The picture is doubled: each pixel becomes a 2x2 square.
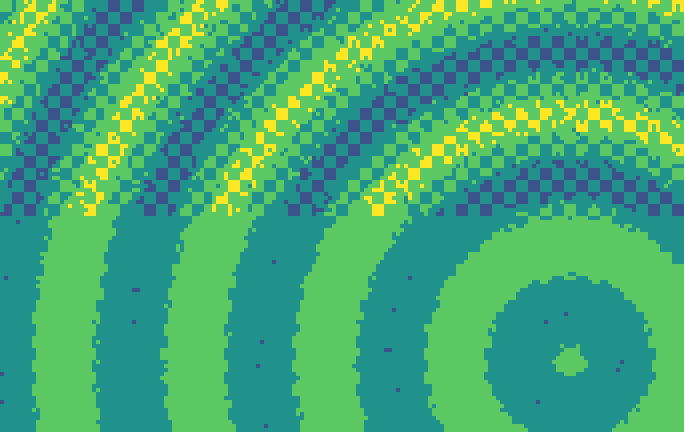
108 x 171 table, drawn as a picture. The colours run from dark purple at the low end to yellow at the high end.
On average the colour sits 60% of the way up the scale. The halves do not mirror each other. The bottom part is calmer, past a seam about 50% of the way down. Rings spread out from the bottom right.
